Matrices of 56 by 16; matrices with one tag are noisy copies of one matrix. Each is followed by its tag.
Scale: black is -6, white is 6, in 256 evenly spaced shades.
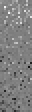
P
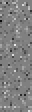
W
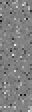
W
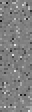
W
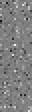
W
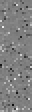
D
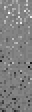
P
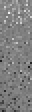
P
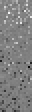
P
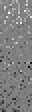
P
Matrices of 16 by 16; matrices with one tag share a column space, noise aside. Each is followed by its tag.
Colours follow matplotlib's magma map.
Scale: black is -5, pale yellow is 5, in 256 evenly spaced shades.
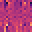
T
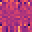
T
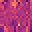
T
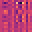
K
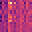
K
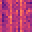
K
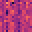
K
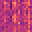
K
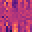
T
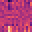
T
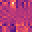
T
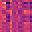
K
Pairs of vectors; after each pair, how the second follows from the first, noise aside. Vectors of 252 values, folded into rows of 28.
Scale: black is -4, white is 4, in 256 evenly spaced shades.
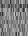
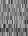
reversed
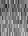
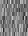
shuffled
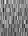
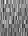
copied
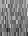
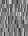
shuffled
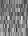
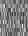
shuffled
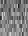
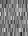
shuffled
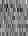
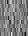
shuffled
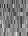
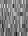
negated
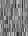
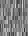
negated
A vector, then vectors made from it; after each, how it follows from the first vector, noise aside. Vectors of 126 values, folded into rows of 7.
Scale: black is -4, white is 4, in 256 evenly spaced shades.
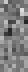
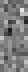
copied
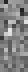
negated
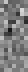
copied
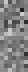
sign-scrambled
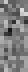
copied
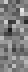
copied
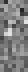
negated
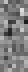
copied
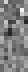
copied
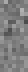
shrunk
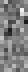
copied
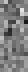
copied
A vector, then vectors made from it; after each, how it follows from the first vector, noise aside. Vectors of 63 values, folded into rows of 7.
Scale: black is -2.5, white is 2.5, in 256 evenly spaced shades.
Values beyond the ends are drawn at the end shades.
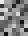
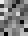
copied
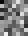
negated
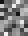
negated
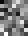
negated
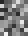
negated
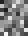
negated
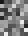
negated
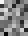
copied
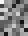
copied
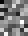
negated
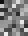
negated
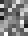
negated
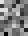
copied
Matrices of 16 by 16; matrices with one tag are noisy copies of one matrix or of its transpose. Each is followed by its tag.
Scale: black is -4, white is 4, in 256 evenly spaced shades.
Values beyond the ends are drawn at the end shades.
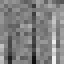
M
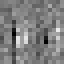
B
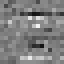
B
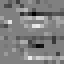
B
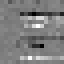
B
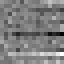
M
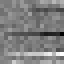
M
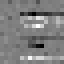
B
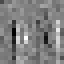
B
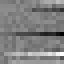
M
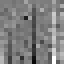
M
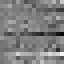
M
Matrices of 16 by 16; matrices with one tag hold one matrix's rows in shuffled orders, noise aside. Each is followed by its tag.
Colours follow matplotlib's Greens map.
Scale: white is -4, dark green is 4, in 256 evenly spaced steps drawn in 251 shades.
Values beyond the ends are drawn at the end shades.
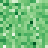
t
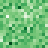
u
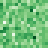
t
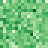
t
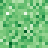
u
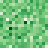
u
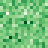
u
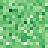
u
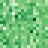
t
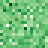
u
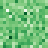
u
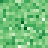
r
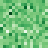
u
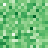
t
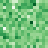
t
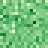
t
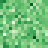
t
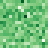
r
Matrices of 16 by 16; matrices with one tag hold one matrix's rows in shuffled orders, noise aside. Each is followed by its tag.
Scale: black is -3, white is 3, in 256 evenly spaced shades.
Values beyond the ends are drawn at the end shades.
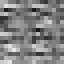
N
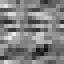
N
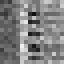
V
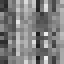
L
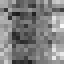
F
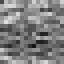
N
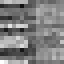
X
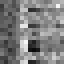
V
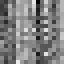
L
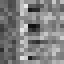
V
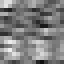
N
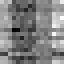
F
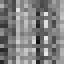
L
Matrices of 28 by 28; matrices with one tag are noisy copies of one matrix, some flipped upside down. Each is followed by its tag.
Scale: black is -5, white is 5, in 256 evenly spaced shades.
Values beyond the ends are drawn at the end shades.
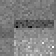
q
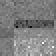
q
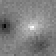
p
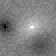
p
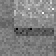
q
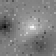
p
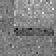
q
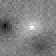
p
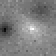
p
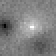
p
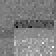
q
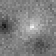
p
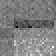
q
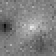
p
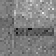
q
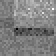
q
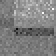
q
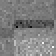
q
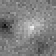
p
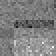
q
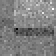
q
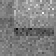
q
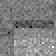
q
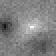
p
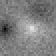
p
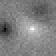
p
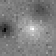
p
